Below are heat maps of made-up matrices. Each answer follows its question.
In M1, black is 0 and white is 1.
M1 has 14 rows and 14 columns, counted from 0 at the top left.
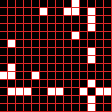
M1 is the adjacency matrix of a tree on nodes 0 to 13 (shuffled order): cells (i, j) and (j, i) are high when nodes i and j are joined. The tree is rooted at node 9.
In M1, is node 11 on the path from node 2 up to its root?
yes
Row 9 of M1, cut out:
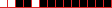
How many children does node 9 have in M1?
3
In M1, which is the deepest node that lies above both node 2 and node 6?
11
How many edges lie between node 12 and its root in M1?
3
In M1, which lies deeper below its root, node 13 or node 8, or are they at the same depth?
node 13
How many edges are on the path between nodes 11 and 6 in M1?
1
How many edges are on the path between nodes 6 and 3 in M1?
2
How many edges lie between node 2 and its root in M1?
3
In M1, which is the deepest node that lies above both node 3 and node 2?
11
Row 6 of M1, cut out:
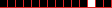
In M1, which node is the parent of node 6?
11
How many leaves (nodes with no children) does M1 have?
11
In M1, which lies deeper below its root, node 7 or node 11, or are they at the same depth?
node 7
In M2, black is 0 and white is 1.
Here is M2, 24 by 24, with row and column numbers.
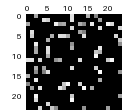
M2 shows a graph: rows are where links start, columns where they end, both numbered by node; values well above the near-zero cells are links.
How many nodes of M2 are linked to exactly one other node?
2
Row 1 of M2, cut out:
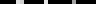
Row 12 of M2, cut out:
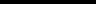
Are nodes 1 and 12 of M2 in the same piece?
no
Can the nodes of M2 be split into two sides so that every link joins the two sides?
yes
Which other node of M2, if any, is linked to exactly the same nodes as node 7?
node 20
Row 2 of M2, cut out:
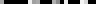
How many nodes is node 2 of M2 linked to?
9
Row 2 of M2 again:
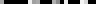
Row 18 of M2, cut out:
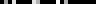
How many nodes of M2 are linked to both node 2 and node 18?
4
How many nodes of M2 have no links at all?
2
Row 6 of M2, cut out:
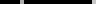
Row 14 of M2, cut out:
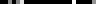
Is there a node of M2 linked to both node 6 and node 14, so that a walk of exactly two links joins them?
yes
